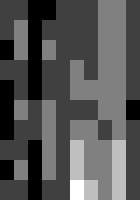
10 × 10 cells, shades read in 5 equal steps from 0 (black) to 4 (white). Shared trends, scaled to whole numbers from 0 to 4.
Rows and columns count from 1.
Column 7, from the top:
1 1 1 1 2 1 2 2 2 3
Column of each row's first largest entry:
8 2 2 6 6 2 4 6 6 6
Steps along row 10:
same down up same up down down up down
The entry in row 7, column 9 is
2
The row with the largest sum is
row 10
